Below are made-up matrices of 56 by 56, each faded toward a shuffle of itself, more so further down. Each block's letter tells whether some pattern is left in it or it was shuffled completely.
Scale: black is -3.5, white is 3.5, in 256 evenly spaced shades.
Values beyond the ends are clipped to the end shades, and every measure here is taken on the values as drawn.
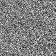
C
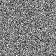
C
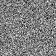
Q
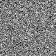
Q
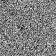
C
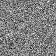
Q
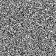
Q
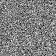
C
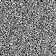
C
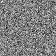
C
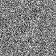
Q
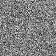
Q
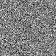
Q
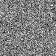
Q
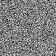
C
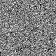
Q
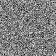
Q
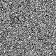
C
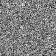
Q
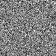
Q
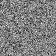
C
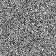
C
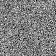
Q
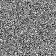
Q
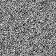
C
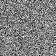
C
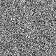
Q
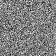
C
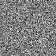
Q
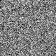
C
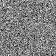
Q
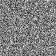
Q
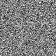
C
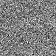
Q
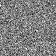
C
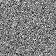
C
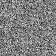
C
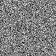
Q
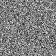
C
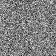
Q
